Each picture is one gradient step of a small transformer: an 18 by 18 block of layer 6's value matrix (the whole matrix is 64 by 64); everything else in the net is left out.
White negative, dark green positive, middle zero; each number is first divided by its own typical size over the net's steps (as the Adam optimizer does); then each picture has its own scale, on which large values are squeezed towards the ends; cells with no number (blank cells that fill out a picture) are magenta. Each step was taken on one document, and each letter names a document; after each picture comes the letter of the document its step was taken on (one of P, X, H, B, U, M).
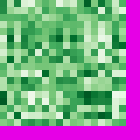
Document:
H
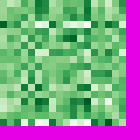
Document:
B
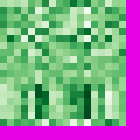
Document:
B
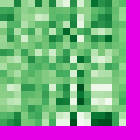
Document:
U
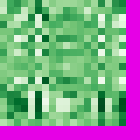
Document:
H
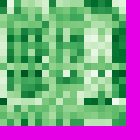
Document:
H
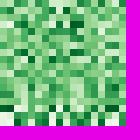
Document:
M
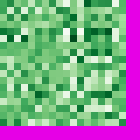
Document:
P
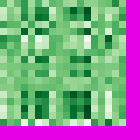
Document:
B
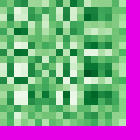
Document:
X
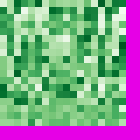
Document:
H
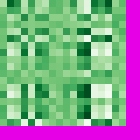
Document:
B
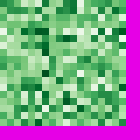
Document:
H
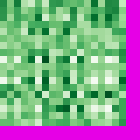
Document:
P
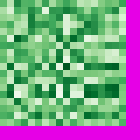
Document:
X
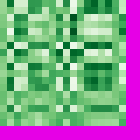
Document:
X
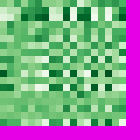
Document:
U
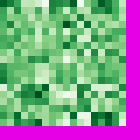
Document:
U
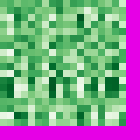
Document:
M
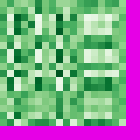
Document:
X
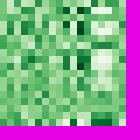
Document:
U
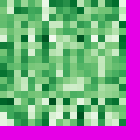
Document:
M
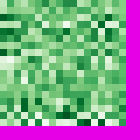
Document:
P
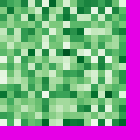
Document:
P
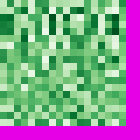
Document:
M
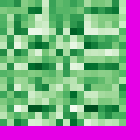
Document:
X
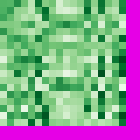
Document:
H
